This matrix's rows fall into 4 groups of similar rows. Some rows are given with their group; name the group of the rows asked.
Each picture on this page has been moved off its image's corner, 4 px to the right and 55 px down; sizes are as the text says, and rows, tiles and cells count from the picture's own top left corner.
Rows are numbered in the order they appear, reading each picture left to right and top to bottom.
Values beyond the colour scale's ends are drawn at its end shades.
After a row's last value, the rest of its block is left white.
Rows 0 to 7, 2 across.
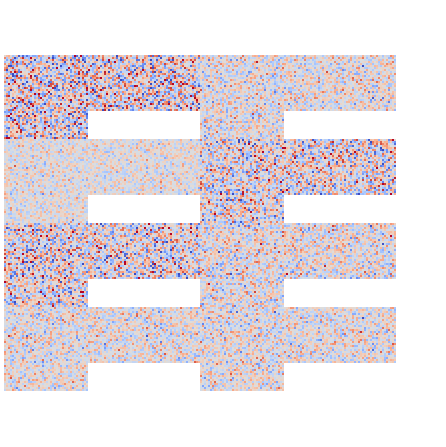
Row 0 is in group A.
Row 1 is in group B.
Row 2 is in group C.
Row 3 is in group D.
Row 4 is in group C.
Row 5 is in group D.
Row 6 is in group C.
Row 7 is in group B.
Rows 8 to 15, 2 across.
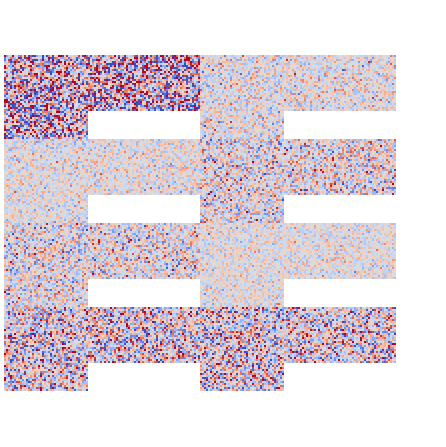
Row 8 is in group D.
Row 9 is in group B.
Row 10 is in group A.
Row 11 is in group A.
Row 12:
B
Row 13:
B
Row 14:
C
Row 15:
B
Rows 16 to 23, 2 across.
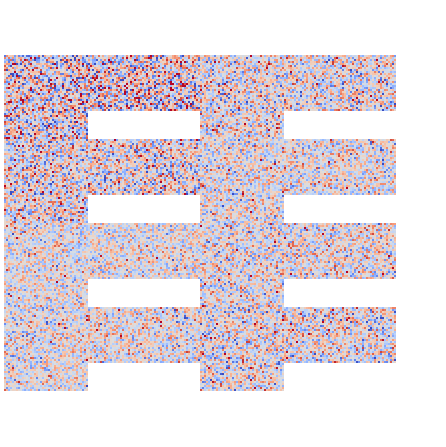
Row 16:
A
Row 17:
C
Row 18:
C
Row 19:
D
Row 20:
B
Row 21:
A
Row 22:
D
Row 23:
D
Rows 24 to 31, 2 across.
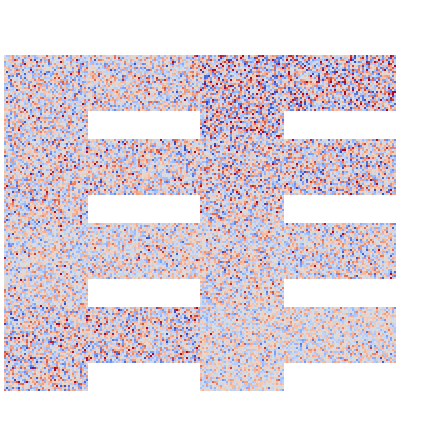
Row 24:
B
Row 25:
B
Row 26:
D
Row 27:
C
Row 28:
B
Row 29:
C
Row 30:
D
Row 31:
C
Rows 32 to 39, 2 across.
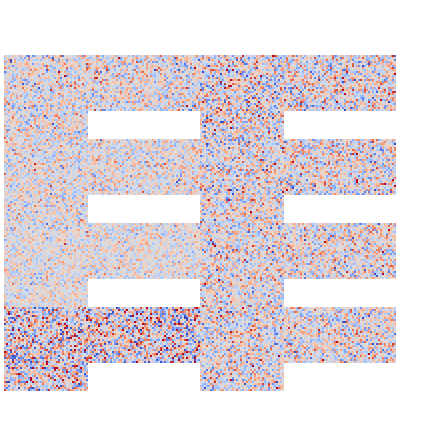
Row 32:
D
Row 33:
B
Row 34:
B
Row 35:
D
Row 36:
D
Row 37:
A
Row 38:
D
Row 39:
B
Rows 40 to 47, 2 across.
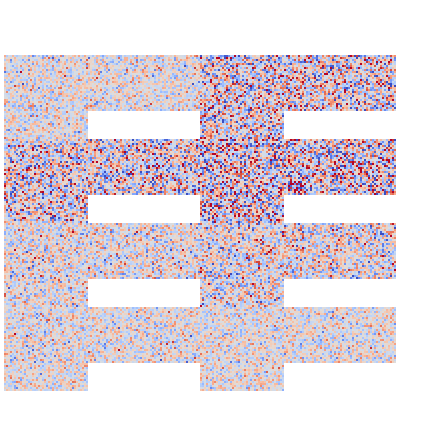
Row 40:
D
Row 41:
A
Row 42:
C
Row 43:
B
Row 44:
C
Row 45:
D
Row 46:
C
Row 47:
C
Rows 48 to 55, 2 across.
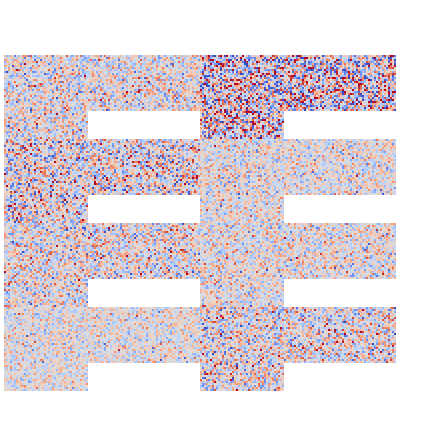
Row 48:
B
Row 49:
B
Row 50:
B
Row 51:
C
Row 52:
A
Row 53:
A
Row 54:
C
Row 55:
B
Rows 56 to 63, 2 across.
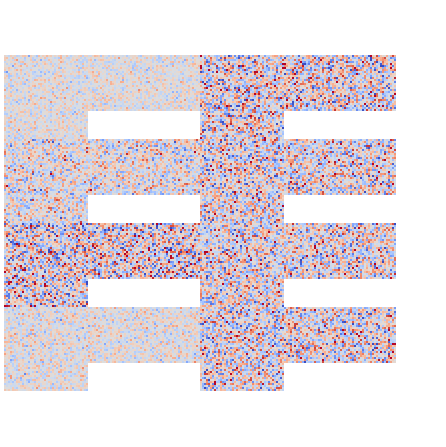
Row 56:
B
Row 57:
D
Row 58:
D
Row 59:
B
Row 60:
A
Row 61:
C
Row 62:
C
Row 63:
B
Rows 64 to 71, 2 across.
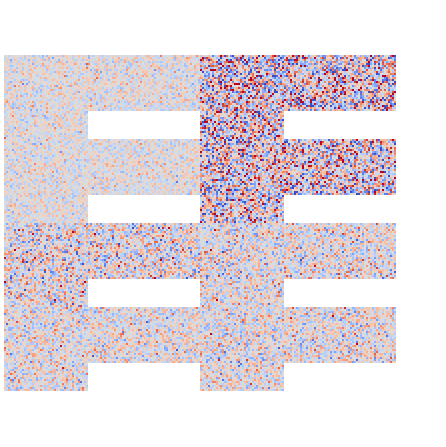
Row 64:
D
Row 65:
B
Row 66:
B
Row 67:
D
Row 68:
C
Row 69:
C
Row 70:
B
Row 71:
C
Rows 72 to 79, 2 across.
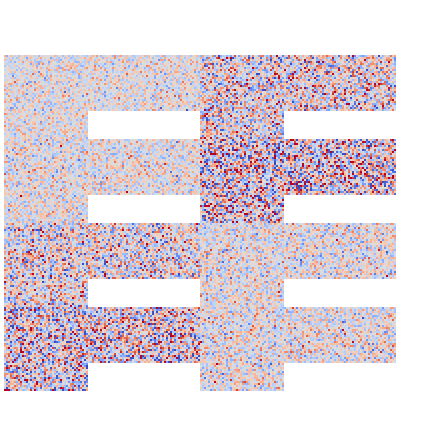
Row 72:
C
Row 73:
A
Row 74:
B
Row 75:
B
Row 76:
C
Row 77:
C
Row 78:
A
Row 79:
B
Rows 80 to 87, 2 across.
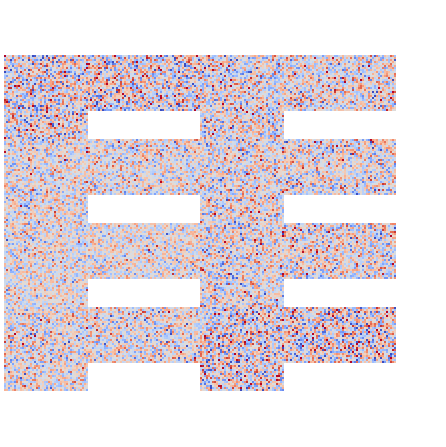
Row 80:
D
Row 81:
B
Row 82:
D
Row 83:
D
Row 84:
B
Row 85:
D
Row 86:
C
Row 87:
C
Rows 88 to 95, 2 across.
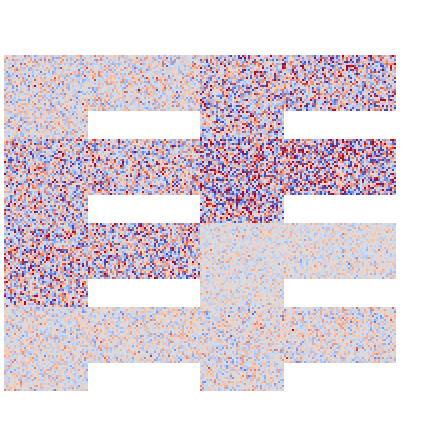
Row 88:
B
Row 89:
D
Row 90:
B
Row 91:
D
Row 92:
C
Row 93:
C
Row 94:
A
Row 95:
D
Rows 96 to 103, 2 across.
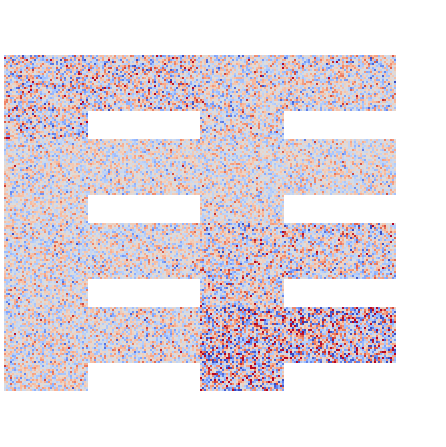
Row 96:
A
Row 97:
D
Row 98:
C
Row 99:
B
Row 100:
B
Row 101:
D
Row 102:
C
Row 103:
D
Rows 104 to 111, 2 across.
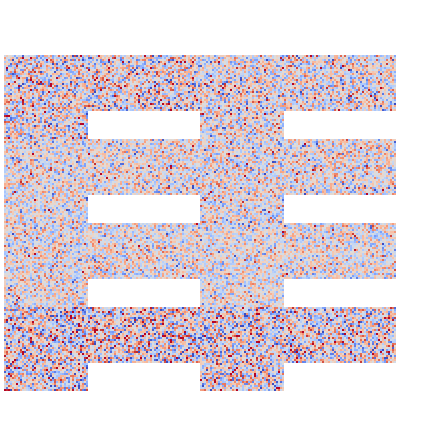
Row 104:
A
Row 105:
C
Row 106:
A
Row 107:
A
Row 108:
B
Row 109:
D
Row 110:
A
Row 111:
B
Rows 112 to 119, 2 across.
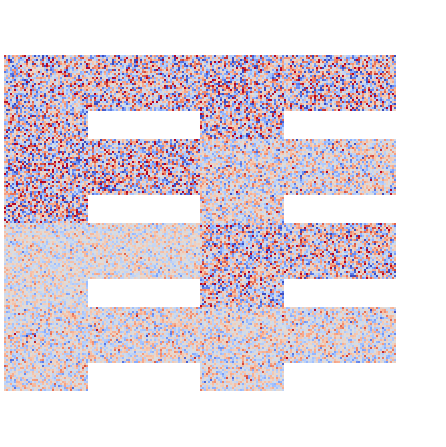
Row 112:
D
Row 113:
C
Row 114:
B
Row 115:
C
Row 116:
A
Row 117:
A
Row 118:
C
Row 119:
D
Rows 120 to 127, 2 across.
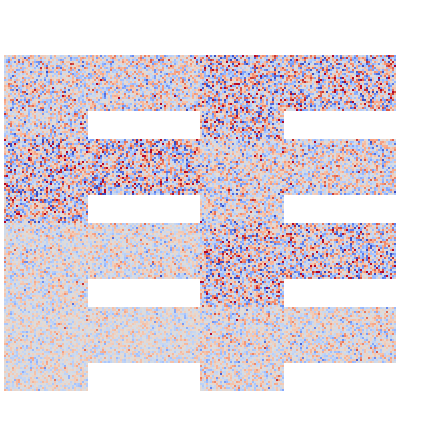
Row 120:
C
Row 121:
B
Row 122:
D
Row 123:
D
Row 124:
C
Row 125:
C
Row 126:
D
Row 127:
C
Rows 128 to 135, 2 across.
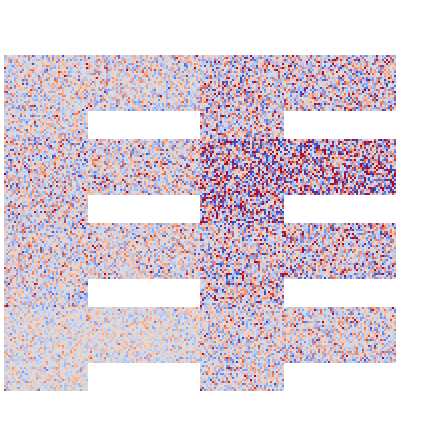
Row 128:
D
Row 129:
C
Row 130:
B
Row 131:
A
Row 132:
A
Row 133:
D
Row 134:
D
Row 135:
D
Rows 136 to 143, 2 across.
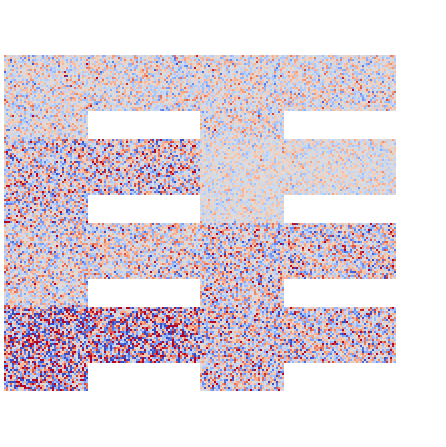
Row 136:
D
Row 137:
B
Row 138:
A
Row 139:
D
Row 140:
A
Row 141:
B
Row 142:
C
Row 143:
B
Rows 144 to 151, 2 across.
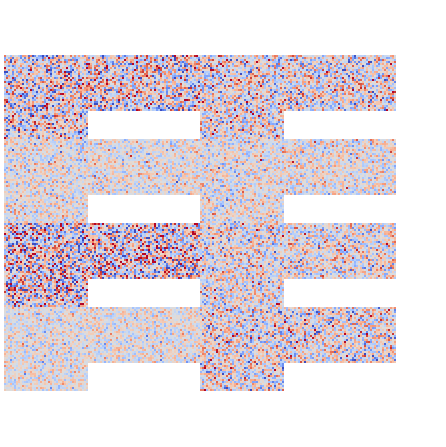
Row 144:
D
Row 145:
B
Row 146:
B
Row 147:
D
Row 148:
B
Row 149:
B
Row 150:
C
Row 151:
A
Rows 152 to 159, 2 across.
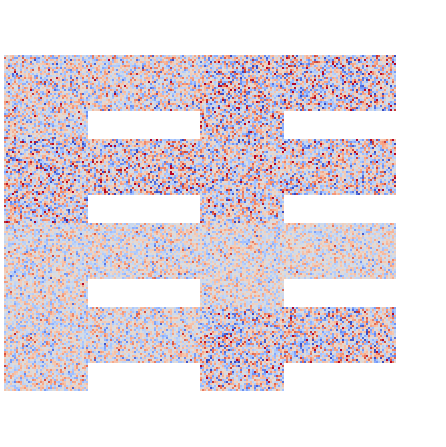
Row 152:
A
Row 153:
C
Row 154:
A
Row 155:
D
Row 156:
C
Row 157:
B
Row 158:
C
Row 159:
C
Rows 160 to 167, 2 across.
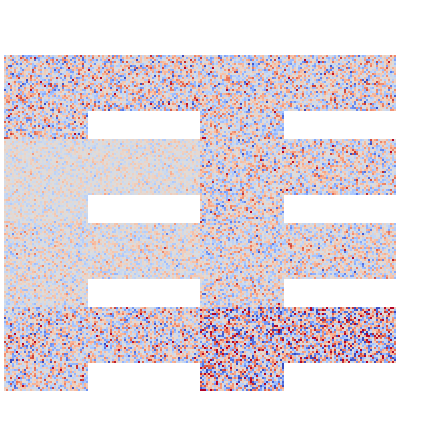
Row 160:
A
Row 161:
A
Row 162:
A
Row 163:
D
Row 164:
B
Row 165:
B
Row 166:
C
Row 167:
A
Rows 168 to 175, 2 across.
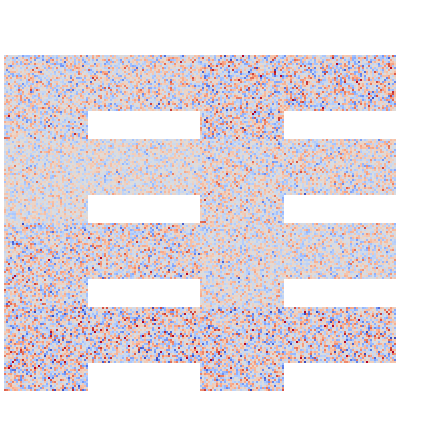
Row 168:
A
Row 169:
B
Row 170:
C
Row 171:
A
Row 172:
A
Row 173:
C
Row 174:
A
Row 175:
A
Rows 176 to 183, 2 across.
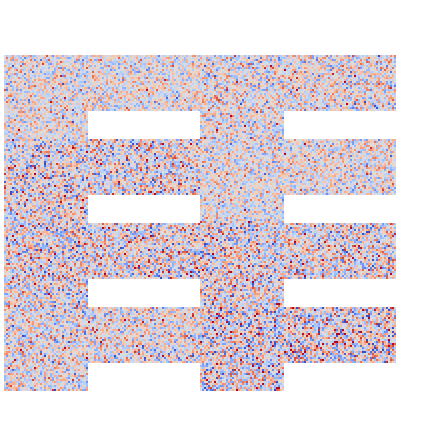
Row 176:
B
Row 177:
A
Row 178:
C
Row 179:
A
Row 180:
A
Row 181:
B
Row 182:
A
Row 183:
B
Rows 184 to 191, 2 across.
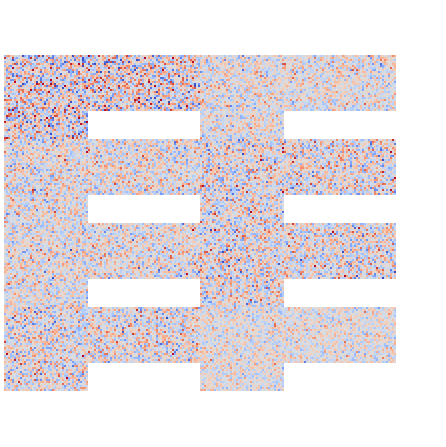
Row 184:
A
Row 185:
D
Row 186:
D
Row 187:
D
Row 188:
A
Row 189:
C
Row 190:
B
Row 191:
A
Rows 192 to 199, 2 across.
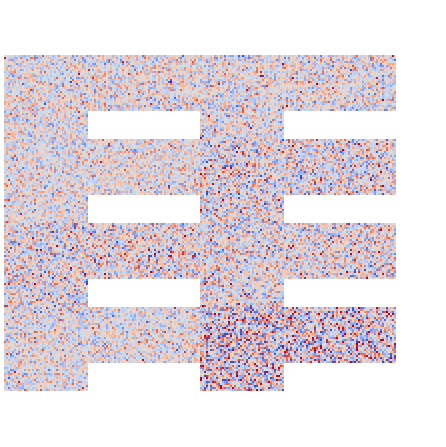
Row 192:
A
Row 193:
D
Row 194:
A
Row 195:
C
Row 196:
A
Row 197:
A
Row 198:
B
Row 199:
C
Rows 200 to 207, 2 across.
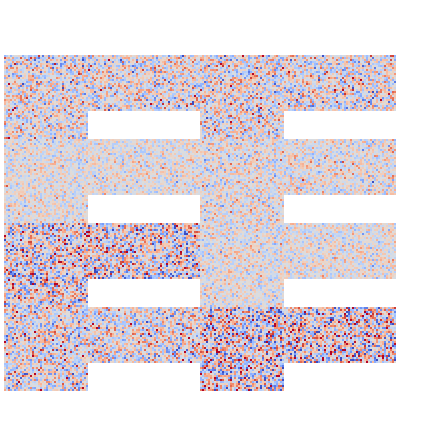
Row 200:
A
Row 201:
B
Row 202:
B
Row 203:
B
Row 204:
D
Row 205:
B
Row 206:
B
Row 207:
A
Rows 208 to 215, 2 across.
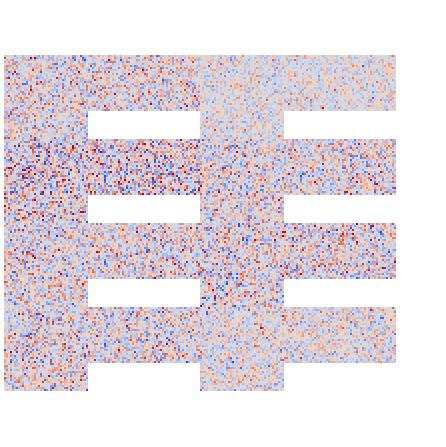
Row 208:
A
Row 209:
B
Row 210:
C
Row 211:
C
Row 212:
C
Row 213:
D
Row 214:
C
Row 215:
D
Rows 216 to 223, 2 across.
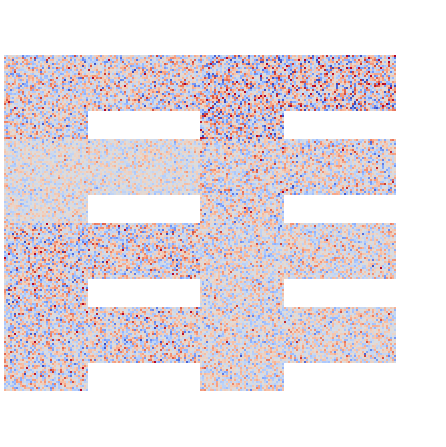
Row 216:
A
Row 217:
A
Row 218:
D
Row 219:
D
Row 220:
B
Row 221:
B
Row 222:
C
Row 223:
A
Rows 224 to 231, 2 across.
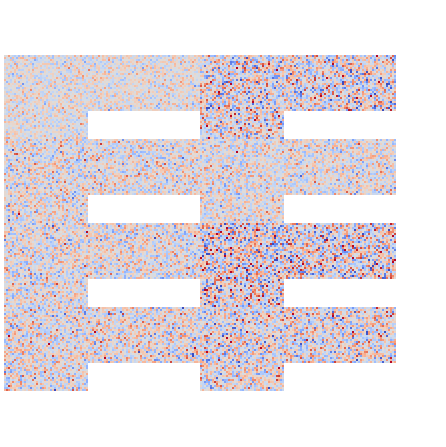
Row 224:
A
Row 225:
C
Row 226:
B
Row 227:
C
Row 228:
D
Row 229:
B
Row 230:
A
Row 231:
C
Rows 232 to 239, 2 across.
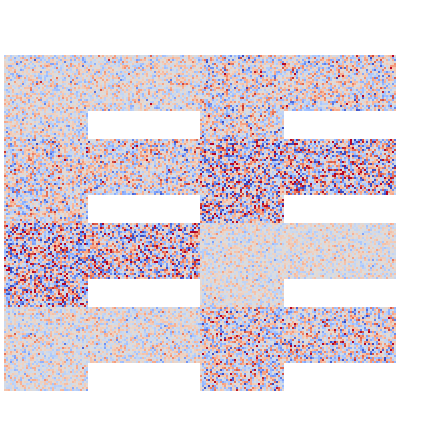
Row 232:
A
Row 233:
D
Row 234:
D
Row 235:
B
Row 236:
B
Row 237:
B
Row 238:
C
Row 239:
B
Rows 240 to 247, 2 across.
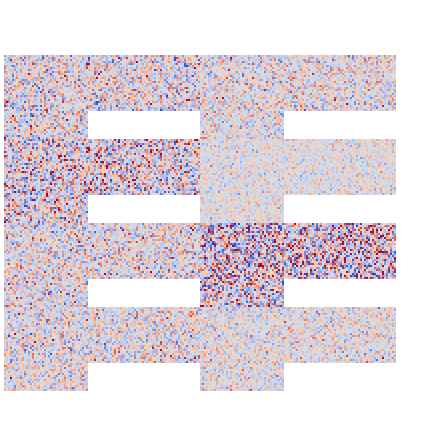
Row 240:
D
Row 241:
A
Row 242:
D
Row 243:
C
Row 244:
A
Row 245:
A
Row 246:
C
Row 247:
A
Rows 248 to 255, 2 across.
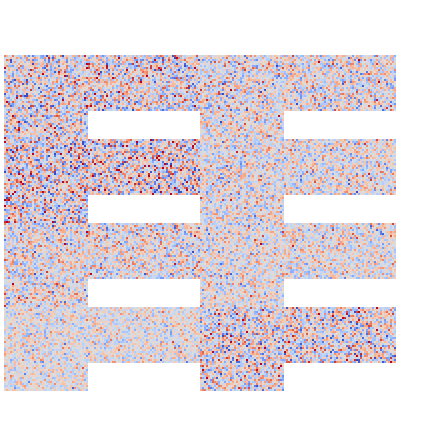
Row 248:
D
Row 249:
C
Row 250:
A
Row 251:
C
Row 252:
D
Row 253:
D
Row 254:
C
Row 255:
C
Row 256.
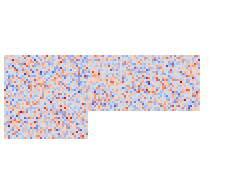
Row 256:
B
